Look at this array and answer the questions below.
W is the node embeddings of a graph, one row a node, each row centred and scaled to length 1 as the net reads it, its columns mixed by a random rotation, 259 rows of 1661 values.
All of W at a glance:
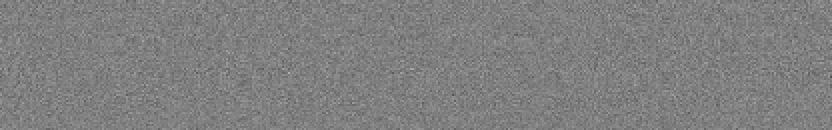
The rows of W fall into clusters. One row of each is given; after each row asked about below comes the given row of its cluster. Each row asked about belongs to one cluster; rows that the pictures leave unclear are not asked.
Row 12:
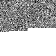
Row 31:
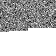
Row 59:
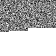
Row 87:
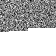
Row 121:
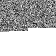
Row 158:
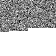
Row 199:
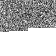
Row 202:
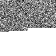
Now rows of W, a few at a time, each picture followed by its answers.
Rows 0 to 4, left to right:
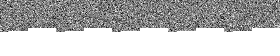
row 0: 31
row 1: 158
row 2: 59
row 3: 31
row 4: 199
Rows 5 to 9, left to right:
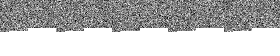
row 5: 158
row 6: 158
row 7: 31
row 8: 202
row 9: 12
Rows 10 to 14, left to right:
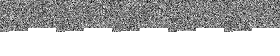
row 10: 121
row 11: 12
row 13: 59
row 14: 12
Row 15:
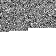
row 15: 31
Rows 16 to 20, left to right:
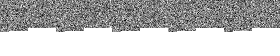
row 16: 121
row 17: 199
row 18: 121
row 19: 158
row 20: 59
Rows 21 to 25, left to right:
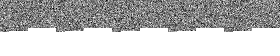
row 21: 199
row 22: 12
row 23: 59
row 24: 121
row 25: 202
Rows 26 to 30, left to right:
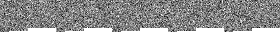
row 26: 202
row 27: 158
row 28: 31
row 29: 199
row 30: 87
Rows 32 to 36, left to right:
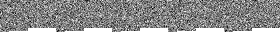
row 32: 31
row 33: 87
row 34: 121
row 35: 158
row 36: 87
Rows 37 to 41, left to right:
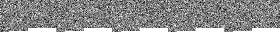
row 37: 87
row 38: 158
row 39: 199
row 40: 199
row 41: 31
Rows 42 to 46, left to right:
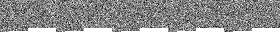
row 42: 121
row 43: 12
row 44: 199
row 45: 158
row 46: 87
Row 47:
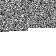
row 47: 87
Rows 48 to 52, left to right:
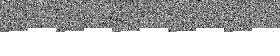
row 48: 202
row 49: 31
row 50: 59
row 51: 87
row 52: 59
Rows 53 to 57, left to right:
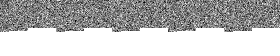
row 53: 12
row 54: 158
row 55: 199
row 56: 12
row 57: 199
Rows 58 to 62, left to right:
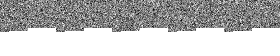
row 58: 202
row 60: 202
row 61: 121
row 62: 87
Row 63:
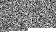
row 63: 12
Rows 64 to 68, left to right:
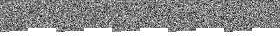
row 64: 12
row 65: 199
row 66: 121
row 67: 31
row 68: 59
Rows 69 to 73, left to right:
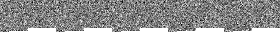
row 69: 199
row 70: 199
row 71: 199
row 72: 12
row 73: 12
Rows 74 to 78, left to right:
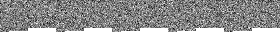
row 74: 31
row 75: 59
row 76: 121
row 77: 158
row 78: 59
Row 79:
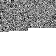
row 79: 31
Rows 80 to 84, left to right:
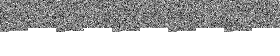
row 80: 31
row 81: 158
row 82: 121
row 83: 31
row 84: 121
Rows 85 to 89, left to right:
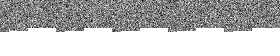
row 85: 158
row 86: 31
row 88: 12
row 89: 121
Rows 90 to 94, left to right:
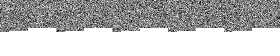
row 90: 31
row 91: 87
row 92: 158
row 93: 199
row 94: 31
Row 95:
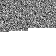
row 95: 59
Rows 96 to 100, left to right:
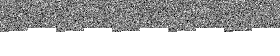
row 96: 202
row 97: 158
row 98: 199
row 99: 158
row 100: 87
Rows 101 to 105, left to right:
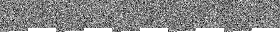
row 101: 121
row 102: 31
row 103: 199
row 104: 12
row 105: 12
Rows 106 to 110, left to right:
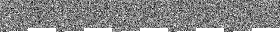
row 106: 199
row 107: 199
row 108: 121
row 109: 199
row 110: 202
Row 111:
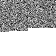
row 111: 158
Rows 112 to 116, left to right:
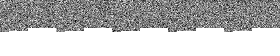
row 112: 158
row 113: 158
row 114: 87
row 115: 59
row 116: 59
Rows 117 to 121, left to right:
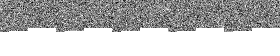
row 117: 199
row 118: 31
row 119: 31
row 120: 199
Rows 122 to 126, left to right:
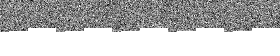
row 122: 87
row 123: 121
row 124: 12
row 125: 59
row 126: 31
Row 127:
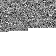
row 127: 31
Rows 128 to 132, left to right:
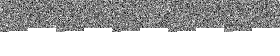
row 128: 199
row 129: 121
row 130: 31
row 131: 199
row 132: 121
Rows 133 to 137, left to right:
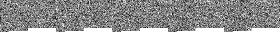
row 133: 31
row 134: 199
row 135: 87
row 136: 202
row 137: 202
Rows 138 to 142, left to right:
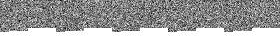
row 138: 158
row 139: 202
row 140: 199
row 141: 59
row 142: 59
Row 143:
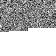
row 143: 31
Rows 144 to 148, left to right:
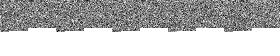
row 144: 87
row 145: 87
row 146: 87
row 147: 121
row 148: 202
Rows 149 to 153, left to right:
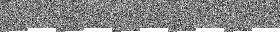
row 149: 12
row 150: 202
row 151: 87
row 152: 12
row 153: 199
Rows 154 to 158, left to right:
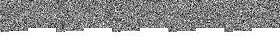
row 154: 87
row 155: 12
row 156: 59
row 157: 87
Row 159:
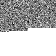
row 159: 12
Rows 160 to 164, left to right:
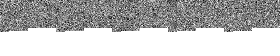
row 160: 87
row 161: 31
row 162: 202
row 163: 12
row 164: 199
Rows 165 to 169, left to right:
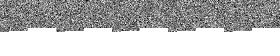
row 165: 202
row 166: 87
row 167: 12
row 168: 12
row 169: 31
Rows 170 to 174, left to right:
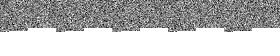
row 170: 12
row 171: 158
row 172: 158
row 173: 12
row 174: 199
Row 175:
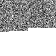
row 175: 121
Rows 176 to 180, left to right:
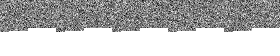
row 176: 87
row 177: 202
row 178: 87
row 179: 59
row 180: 202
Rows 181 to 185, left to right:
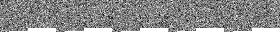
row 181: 12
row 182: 31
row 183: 31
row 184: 158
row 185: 121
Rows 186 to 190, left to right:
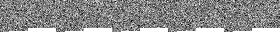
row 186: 121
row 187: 202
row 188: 158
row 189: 12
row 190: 31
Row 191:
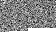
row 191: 158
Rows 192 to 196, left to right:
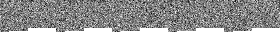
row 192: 87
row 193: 59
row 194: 199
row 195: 59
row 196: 202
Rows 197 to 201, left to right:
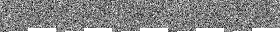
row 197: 199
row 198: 158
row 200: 87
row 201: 121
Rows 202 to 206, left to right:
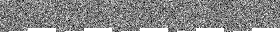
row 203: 121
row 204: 199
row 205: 158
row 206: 12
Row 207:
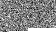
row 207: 199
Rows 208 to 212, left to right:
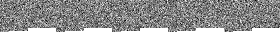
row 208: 121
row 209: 202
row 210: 121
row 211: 12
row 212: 87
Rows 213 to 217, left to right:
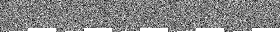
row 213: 12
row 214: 158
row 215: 121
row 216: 12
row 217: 87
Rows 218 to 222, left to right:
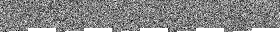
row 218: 199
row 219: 59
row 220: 158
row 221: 59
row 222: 202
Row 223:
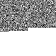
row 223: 121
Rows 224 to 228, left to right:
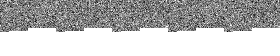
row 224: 31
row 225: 199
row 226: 199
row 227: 31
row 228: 199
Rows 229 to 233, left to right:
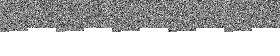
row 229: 158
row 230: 121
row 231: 59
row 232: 87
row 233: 158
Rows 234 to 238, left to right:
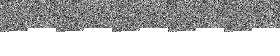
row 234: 12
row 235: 202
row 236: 202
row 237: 12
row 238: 12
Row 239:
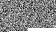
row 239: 199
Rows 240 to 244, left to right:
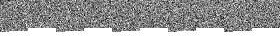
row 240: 12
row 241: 121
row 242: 202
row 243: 31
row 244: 87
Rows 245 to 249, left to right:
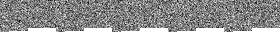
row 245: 158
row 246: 199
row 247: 12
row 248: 87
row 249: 199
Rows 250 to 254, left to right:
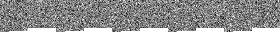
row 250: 202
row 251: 121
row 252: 87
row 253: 31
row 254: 199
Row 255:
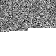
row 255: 12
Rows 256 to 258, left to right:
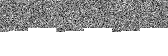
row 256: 121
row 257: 158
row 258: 87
